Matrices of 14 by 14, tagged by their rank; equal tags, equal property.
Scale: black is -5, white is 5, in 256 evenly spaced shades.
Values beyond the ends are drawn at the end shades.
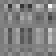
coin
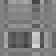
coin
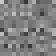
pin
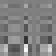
coin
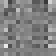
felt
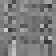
pin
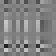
coin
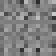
felt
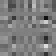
felt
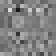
pin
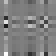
coin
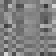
felt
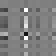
coin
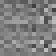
pin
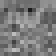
pin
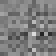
pin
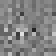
pin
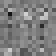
pin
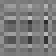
coin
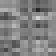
felt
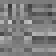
felt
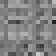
pin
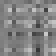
felt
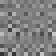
felt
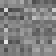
felt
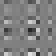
coin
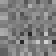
pin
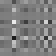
coin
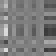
coin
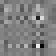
felt
